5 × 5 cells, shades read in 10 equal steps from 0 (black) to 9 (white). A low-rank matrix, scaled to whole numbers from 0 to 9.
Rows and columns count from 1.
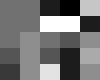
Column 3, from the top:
1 9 4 3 8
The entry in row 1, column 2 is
4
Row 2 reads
4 4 9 9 1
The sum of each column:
17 23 25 14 24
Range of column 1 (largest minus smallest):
2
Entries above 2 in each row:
3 4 5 4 3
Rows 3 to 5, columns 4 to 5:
3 5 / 1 6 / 1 5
